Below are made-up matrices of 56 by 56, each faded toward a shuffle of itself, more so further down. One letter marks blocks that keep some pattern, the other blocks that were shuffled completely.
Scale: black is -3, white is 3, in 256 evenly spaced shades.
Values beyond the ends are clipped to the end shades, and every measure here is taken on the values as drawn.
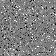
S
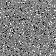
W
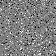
S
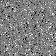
W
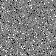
W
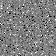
S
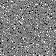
S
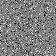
W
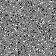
W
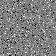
W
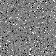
S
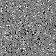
S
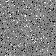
W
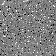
S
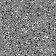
W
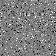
S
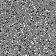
W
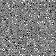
S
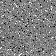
W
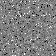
S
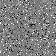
S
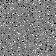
S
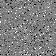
S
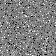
W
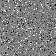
W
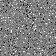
W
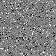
S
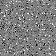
S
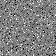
W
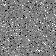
S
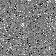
W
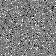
W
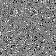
S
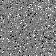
S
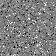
W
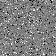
S
